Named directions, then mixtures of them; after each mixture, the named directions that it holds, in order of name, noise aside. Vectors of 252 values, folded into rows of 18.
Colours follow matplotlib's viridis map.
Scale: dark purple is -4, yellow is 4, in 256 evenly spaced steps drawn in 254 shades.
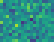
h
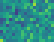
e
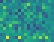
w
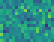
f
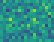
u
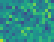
e, f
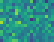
e, h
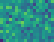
e, f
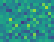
h, u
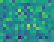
u, w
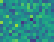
h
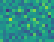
u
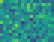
h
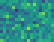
e, h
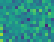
f, u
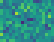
f, h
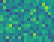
u, w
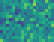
e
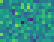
f, h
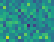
f, w
